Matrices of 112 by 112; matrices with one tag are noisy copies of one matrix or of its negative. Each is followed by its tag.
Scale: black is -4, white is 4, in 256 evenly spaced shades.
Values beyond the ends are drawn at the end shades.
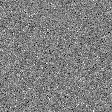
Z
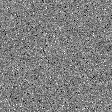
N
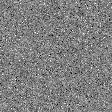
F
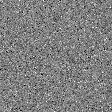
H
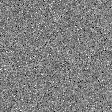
H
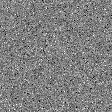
N
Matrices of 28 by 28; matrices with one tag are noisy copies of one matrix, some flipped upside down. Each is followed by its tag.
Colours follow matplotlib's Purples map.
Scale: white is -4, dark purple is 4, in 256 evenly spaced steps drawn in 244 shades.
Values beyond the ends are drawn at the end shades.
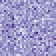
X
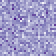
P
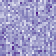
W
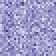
X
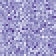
X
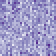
W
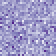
P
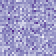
X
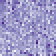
W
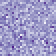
P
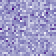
P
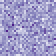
X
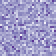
P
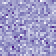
P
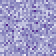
X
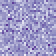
X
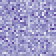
P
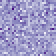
P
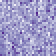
W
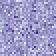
X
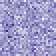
X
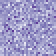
X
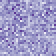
P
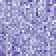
W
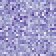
P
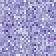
X
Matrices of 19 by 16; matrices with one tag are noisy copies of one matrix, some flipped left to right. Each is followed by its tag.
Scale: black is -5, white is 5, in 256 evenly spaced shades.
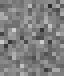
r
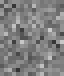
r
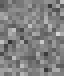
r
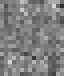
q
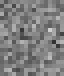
r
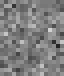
r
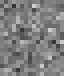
r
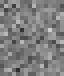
r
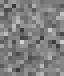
r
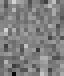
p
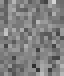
p
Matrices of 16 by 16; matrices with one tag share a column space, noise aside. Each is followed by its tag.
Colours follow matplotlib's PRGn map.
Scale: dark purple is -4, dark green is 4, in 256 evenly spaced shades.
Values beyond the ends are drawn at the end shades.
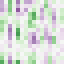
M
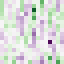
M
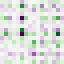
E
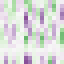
M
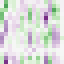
M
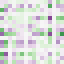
E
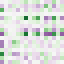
E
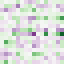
E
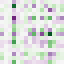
E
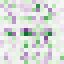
E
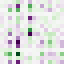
E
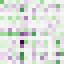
E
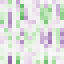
M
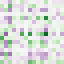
E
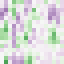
M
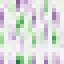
M
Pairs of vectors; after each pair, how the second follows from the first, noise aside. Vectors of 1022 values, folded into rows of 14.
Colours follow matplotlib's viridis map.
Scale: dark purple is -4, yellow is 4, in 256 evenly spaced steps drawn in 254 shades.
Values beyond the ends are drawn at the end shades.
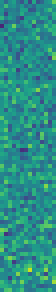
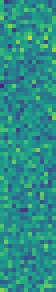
wrapped around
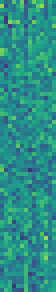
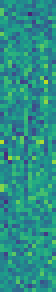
wrapped around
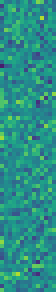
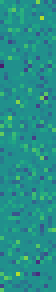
partly zeroed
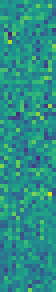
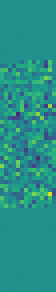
partly zeroed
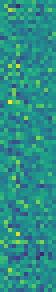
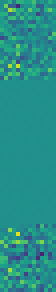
partly zeroed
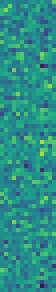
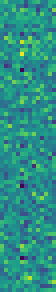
wrapped around
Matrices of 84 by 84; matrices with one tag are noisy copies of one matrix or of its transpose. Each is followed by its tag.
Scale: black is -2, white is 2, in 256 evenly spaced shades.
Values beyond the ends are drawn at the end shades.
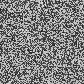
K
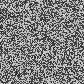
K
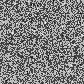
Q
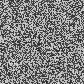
K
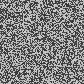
K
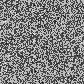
Q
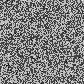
Q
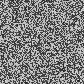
K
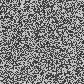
Q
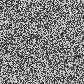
Q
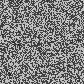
K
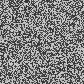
K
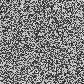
Q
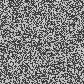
K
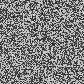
K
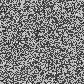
Q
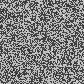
K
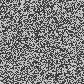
Q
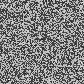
K
